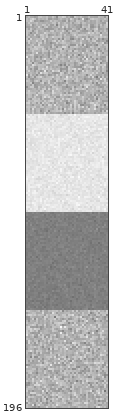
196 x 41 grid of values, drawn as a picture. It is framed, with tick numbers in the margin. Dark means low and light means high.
The table splits into 4 rows of 1 panel. Panel 1,1: high, fine-grained. Panel 2,1: very high, fine-grained, faint in contrast. Panel 3,1: middling, fine-grained, faint in contrast. Panel 4,1: high, fine-grained.
